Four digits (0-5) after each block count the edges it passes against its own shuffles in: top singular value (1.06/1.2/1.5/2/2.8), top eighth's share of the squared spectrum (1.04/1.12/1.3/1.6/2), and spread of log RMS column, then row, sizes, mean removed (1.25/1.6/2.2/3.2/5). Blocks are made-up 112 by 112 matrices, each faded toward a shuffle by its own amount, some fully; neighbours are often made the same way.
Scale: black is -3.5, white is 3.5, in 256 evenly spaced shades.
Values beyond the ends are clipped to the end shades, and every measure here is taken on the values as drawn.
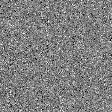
0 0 2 0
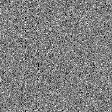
1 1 3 0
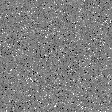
0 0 0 0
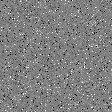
0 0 0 0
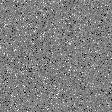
0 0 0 0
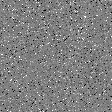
0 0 0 0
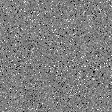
3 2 0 1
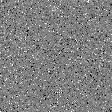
2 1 0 0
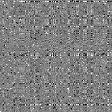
5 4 3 3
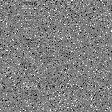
3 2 0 0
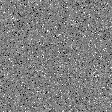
0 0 0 0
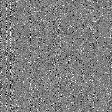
2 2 3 0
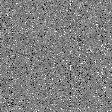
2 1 2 0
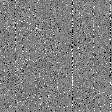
3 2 3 0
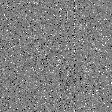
2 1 1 0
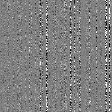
3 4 4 0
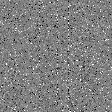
2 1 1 0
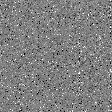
1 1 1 0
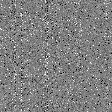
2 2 2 0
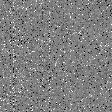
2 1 2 0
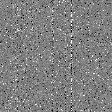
3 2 2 0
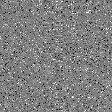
4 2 1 1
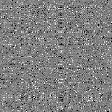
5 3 2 2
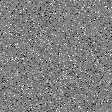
2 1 0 0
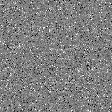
3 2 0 0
